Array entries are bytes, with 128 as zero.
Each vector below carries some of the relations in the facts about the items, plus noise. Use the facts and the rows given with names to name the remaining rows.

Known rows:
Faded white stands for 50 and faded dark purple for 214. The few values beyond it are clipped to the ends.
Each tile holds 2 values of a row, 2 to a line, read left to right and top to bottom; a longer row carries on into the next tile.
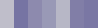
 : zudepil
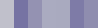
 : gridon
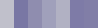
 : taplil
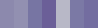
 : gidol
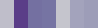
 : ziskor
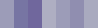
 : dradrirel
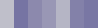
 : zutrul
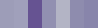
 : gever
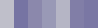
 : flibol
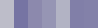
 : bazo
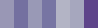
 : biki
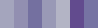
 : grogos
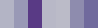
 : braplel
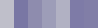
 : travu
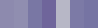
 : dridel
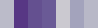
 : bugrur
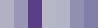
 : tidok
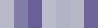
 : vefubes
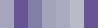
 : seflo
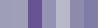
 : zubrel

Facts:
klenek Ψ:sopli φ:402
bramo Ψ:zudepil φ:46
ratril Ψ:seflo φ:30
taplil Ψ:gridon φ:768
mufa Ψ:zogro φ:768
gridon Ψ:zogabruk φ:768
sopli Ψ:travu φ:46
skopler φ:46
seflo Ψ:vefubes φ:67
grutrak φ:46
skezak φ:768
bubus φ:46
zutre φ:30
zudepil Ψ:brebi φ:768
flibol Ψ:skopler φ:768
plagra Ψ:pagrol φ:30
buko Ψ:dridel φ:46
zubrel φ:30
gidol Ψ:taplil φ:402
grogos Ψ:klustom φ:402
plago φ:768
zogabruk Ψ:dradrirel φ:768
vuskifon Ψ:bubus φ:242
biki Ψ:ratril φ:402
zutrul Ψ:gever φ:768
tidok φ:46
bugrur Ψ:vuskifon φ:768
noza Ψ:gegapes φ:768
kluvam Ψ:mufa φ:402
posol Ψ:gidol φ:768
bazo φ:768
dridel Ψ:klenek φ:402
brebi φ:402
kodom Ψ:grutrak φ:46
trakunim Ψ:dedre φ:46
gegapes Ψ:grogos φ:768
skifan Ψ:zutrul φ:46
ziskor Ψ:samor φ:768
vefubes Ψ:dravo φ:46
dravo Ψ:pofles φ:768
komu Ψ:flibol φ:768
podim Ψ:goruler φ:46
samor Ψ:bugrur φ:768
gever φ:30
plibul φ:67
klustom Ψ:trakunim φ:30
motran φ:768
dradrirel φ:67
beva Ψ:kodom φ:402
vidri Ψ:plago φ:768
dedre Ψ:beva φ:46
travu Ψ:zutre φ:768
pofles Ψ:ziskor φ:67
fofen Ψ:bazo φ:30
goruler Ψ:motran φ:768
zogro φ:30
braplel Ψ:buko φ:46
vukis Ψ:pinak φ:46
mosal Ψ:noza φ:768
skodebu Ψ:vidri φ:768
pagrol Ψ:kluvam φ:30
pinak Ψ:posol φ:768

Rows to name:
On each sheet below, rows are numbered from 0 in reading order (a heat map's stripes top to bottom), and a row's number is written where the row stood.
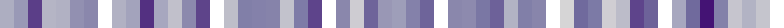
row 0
skopler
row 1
vukis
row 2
pinak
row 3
kodom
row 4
brebi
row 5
mosal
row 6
bubus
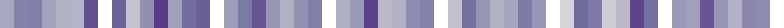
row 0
ratril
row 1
beva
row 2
plibul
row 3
sopli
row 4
zogabruk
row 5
noza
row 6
zutre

